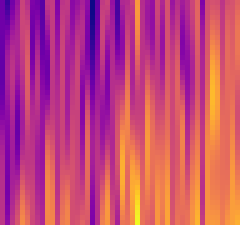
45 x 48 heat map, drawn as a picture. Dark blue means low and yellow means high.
Slope: up to the bottom right. Ninth with the highest average: bottom right. Grain: streaks running down. Histogram: bell-shaped.
